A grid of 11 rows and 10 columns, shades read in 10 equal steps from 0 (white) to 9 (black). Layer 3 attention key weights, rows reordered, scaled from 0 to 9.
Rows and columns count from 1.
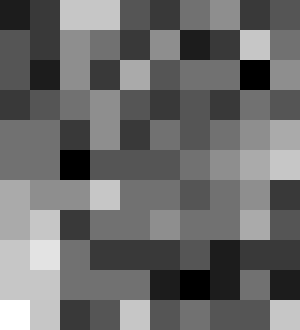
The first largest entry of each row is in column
1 7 9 1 3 3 10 3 8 7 3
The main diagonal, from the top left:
8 7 4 4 7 6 6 5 7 8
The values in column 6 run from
4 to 8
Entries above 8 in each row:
0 0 1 0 0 1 0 0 0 1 0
